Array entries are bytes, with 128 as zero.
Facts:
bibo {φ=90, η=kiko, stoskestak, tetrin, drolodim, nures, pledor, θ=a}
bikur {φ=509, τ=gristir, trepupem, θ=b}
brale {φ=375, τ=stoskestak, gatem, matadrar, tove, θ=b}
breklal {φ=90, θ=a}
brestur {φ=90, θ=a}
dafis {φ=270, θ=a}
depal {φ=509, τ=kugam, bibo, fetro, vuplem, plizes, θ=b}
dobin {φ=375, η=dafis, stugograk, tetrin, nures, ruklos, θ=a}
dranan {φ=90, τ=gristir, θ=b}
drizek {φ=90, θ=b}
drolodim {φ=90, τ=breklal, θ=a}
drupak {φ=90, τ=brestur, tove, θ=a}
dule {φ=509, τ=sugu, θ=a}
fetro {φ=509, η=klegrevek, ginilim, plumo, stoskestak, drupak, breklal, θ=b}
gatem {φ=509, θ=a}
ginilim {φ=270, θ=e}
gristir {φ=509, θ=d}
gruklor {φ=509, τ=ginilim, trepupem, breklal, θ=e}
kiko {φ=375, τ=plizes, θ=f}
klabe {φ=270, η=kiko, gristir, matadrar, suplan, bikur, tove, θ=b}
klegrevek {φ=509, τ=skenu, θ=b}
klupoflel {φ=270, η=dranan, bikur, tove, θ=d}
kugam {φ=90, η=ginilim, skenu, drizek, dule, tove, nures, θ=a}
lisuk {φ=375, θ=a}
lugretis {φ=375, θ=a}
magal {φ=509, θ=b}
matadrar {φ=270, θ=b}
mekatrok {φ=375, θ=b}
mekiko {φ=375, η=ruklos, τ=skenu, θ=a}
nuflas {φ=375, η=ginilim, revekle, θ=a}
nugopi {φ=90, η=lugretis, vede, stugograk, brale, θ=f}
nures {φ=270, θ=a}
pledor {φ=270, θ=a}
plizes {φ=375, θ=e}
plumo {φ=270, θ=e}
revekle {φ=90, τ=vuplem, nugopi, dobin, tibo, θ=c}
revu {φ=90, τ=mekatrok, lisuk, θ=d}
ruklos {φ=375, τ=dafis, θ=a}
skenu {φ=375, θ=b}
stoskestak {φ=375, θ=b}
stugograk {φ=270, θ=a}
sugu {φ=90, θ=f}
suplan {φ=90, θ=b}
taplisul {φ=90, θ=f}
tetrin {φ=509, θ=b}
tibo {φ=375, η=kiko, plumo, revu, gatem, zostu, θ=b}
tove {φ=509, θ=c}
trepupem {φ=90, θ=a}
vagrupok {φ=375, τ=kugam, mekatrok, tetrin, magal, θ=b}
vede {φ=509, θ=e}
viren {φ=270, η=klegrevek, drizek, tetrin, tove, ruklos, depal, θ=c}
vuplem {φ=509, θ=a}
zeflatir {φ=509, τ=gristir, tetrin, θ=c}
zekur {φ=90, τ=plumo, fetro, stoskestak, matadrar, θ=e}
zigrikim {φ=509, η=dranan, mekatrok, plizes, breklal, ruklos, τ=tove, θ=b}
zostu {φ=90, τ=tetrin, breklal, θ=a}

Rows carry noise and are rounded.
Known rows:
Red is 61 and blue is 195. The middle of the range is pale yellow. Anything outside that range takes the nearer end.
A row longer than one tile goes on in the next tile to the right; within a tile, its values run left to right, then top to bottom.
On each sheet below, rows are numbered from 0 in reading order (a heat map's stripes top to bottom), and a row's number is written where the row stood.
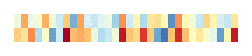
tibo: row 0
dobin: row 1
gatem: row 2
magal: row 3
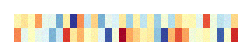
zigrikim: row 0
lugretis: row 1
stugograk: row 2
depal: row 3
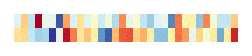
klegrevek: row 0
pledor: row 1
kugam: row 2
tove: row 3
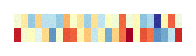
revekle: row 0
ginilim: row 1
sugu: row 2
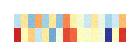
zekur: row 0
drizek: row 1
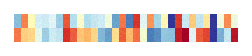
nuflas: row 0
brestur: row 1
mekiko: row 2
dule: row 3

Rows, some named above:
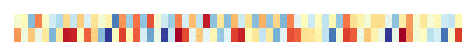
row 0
tove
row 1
zostu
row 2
skenu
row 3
gruklor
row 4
zekur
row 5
taplisul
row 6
revu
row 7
klupoflel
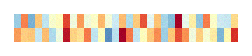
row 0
plizes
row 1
tibo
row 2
ruklos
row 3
tove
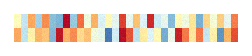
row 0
dafis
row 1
kiko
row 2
zeflatir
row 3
plumo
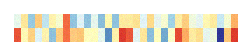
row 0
ginilim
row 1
nugopi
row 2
viren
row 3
matadrar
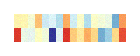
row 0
dranan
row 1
vuplem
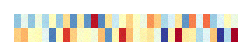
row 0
nugopi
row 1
vede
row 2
gristir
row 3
brale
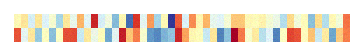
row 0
viren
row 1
zeflatir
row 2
mekiko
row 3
vagrupok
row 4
klabe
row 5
ginilim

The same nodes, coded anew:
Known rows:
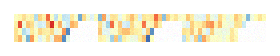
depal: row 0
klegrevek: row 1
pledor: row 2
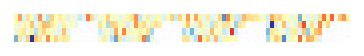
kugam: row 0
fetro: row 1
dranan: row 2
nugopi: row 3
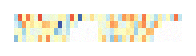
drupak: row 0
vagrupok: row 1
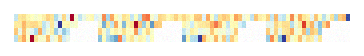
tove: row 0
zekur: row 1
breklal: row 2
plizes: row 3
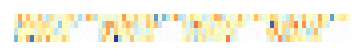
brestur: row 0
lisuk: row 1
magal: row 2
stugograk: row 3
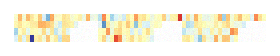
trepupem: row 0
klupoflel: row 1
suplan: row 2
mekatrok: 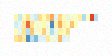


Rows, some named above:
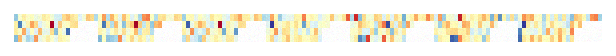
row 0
vede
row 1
zekur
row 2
vede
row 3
klupoflel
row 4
revu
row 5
mekiko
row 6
sugu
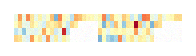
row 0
dranan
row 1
zekur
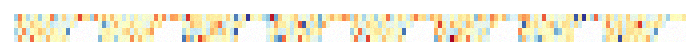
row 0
gristir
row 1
taplisul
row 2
dule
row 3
revu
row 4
gristir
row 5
zeflatir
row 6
ruklos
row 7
vuplem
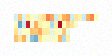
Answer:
skenu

